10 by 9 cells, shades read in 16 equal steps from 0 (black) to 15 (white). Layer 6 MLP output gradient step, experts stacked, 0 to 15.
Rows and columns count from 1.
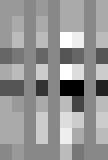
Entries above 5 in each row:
9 9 9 7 9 3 8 9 9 9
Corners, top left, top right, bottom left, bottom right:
9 10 8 8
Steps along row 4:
up up down up down up up down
